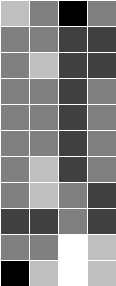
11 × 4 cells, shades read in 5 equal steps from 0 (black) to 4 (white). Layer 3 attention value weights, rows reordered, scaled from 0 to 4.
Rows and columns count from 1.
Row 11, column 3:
4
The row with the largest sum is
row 10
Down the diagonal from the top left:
3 2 1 2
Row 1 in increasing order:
0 2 2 3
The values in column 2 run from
1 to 3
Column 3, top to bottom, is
0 1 1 1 1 1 1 2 2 4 4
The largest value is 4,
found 2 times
